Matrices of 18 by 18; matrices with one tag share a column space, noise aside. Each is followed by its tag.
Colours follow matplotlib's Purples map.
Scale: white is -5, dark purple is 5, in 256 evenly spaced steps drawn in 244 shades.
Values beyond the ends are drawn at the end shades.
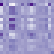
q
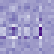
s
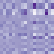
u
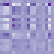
q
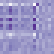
q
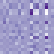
u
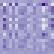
q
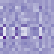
s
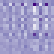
q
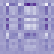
q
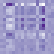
q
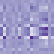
s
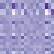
u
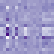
s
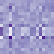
s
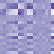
u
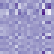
u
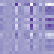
q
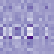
s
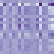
q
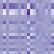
u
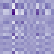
u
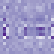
s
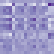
q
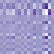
u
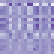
q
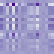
q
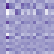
u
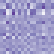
u
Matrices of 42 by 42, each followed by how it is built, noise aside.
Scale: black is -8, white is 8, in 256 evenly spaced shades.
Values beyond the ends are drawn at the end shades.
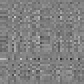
low rank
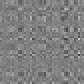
low rank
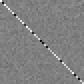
diagonal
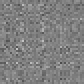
low rank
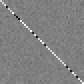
diagonal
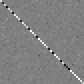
diagonal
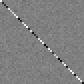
diagonal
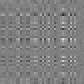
low rank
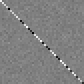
diagonal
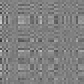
low rank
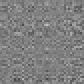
low rank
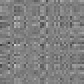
low rank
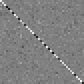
diagonal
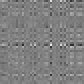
low rank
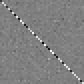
diagonal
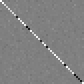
diagonal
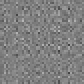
low rank
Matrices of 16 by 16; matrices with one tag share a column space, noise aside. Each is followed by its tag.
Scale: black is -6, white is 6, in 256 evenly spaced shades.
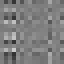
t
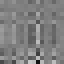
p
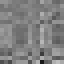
p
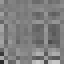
p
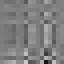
p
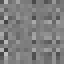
t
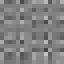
t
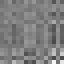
p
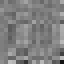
p
